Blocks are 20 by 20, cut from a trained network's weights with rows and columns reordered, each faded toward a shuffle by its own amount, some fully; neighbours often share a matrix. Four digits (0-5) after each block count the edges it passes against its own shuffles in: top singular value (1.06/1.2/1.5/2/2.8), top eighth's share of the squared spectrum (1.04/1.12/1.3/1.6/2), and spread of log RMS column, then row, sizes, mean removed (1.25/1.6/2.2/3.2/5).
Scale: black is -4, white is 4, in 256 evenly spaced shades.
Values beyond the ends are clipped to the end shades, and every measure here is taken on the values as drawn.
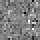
1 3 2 0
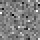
0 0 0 0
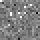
1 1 0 0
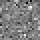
1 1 0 0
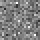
0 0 0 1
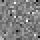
0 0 0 0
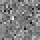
0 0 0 0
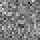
0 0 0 0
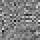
3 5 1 1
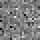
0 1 1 0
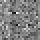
1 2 0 1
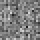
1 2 0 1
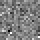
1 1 0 0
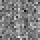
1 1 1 0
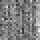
3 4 1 1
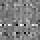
2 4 0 2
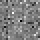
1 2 1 0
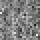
1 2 0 0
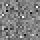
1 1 0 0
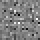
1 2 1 0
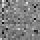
2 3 1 0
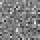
1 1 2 0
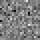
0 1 0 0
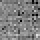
2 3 1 0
